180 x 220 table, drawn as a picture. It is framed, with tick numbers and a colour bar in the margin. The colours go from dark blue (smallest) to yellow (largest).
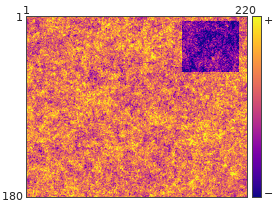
Ninth with the lowest average: top right. Mirror symmetry: none. Stripes: none. Odd patch: lower, in the top right.
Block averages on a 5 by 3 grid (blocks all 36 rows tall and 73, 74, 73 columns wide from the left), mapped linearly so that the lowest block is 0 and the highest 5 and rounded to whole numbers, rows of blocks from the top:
4 5 0 / 4 4 2 / 5 5 5 / 4 5 5 / 5 4 5
